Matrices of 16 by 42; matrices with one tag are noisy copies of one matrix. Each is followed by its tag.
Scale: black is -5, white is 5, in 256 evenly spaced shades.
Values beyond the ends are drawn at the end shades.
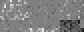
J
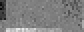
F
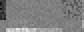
F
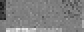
F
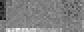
F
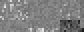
J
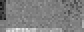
F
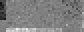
F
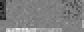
F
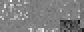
J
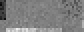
F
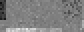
F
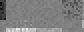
F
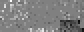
J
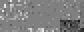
J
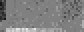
F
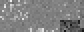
J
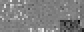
J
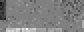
F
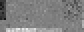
F
